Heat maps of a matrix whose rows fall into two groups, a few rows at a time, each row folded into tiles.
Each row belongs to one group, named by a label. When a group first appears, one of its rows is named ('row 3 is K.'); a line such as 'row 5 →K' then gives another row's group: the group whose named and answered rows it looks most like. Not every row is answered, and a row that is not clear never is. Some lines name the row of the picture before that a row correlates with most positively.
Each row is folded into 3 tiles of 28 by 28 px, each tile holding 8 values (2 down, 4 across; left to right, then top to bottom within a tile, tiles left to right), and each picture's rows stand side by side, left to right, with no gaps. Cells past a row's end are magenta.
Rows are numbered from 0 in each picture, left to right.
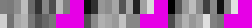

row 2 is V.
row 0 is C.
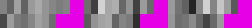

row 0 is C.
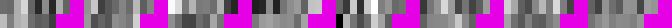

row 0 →C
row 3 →V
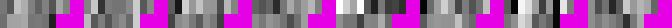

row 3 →V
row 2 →C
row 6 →C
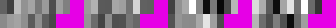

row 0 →C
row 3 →V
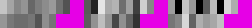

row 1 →C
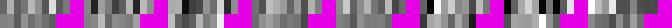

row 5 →C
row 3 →C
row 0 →V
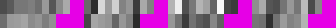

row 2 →V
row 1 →C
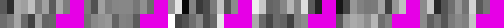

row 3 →V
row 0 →C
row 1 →C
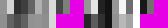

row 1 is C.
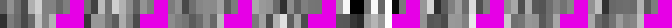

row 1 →C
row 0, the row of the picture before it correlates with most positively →1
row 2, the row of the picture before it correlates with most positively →0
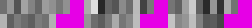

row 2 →C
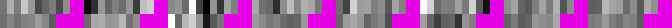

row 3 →V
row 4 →C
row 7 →C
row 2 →C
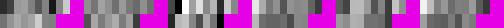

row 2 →C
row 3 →V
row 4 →C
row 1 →C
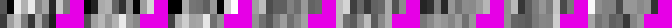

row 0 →C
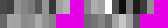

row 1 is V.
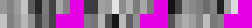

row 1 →C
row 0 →C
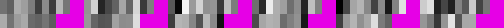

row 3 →C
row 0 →C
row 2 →C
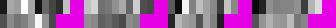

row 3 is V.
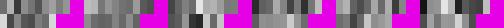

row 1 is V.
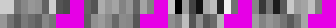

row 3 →V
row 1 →C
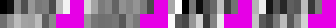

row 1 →V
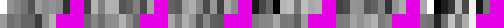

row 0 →V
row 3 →V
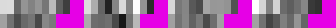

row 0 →V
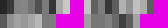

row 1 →V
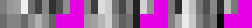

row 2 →C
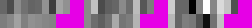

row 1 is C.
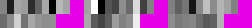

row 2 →V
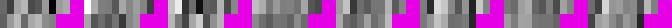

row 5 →C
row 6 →C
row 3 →V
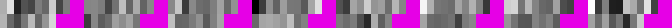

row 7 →V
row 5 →V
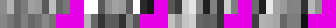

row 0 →V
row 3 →C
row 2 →C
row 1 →V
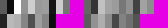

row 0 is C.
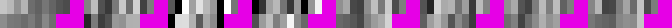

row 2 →C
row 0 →V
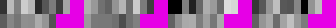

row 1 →V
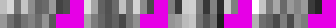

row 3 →V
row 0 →V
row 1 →V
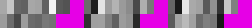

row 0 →V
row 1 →C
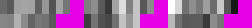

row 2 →V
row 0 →C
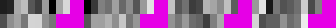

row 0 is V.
